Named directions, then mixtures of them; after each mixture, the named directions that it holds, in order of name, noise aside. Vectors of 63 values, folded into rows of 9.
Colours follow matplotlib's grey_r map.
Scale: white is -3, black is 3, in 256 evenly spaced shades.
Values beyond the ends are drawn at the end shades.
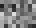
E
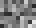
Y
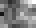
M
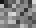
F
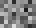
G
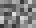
E, G, Y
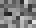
E, Y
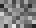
E, G, Y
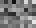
G, M, Y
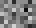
G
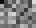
F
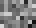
Y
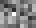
E, F, G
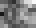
M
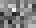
E, F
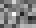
F, G, M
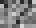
F, Y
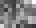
E, G, M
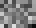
E, G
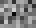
E, G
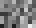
G, Y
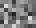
F, G
